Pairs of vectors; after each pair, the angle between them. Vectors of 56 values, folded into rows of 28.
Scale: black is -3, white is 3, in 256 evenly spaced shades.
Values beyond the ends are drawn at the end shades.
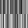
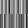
nearly opposite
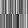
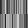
nearly opposite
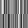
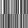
nearly parallel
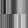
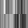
nearly opposite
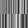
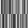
partly aligned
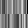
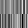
orthogonal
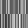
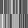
orthogonal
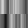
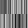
orthogonal
